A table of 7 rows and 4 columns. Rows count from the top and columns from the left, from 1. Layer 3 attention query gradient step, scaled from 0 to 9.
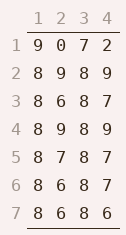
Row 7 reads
8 6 8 6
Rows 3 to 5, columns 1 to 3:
8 6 8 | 8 9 8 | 8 7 8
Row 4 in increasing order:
8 8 9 9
